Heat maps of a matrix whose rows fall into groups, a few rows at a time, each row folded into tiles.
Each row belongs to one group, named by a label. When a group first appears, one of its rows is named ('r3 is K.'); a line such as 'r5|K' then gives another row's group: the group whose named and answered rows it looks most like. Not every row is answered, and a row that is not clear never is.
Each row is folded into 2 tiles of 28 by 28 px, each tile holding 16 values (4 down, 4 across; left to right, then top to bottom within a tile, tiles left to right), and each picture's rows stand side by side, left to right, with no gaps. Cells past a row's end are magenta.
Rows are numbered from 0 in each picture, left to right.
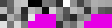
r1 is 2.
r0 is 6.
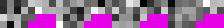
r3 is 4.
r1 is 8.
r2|6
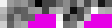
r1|8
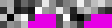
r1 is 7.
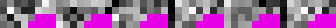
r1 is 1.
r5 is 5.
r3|5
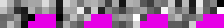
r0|7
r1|5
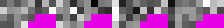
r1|6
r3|4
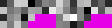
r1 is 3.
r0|6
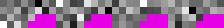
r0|6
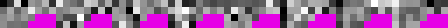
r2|7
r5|5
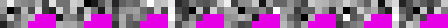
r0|2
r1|6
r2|4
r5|1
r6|2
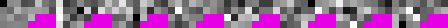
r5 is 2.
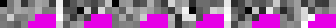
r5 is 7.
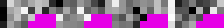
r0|5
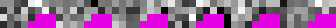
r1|6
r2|1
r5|4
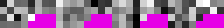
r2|1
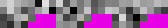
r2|7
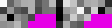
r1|5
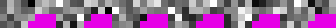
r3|7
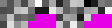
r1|6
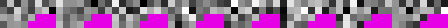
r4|2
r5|5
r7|3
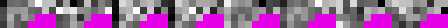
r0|4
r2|5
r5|4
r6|8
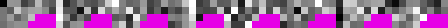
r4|8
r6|5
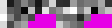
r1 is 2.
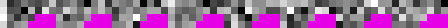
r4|7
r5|8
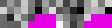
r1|1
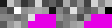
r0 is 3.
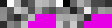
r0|2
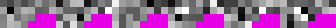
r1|6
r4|1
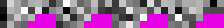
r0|5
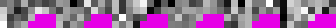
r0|8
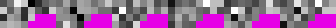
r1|7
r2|8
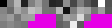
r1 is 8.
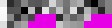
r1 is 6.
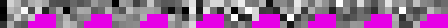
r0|5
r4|2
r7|8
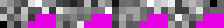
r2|4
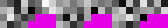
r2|3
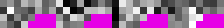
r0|8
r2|5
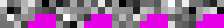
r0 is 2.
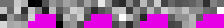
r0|6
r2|3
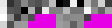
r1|3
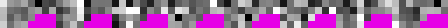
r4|6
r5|6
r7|8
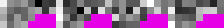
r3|8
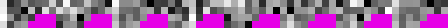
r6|6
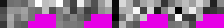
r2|5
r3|2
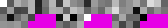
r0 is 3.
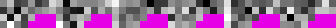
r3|6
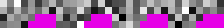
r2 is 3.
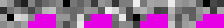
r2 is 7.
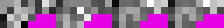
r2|4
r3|4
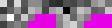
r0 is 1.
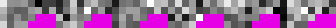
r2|4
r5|5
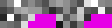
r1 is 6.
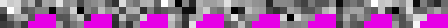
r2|2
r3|1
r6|4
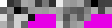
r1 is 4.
